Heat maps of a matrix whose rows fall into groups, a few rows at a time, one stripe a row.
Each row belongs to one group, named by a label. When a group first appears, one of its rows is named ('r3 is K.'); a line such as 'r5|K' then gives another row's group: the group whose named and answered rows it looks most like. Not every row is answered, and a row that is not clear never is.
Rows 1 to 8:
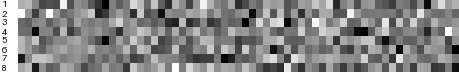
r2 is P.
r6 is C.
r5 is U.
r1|U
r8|C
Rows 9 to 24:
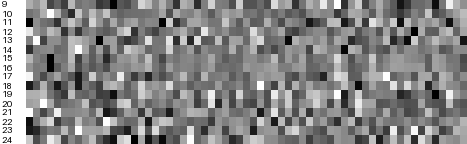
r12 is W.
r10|P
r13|C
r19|U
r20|U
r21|P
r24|W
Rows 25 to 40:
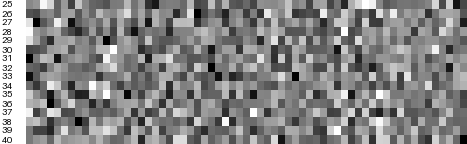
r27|W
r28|W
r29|P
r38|W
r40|C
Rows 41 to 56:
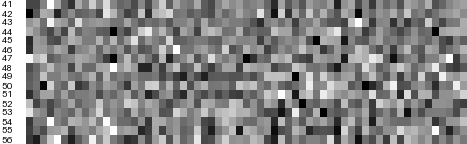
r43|P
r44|U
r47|U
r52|C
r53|C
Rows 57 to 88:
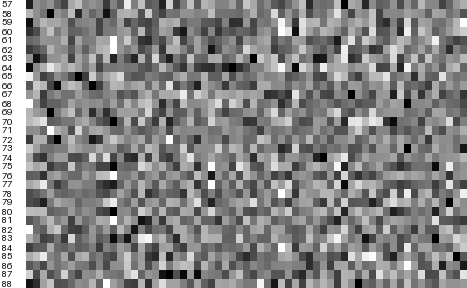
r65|W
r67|C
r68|C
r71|P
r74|W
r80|U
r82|W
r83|U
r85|U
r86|C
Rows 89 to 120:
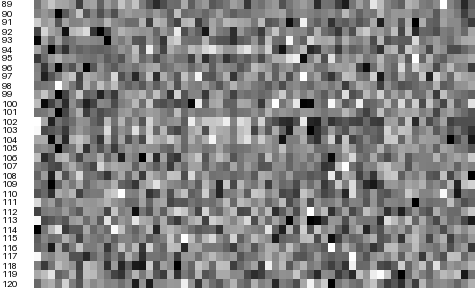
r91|C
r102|C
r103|C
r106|W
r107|W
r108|C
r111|C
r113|C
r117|W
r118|W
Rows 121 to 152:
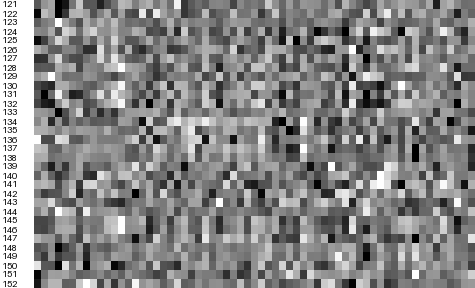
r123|P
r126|W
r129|U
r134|C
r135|C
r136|W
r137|C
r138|C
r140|W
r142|W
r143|U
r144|P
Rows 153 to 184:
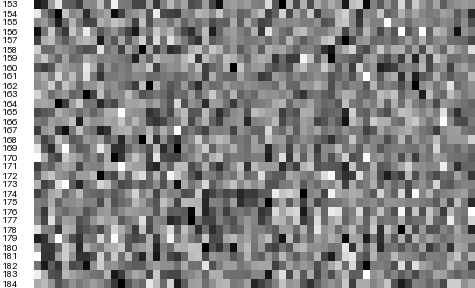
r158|W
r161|P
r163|W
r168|W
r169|P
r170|P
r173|P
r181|W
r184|U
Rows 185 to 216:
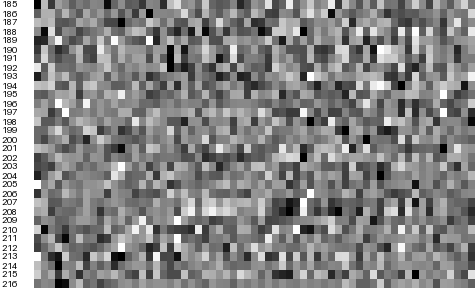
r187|U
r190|W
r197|C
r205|C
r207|C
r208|C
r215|C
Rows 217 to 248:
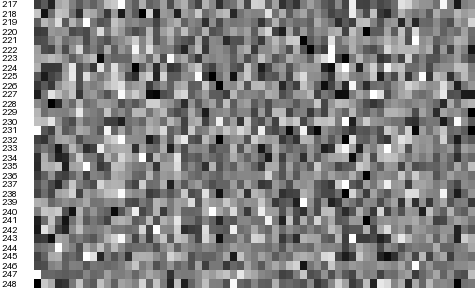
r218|W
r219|P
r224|W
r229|C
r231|C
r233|W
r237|W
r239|C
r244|P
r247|C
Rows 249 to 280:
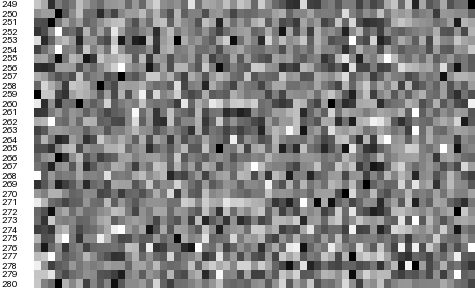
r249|C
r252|P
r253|W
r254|P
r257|U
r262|U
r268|C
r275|P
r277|U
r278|C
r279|U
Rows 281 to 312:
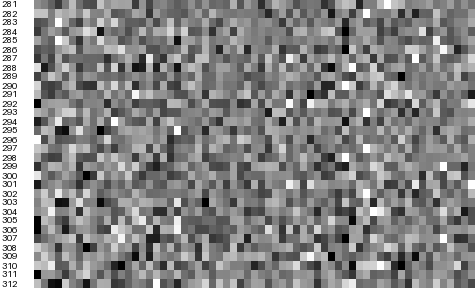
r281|W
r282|P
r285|P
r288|W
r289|U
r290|W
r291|C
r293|P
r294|P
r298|W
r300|W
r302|P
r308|W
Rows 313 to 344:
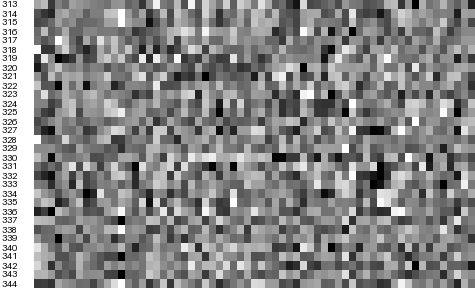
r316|C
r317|P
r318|W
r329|U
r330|C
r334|W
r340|C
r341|U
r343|U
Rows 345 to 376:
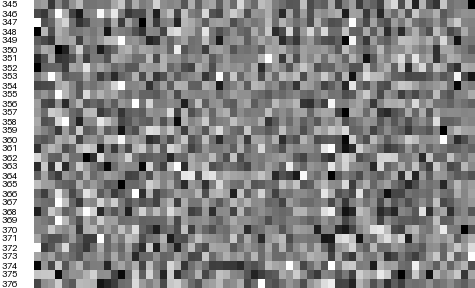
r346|P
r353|U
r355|P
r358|P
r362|W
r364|C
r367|P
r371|W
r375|U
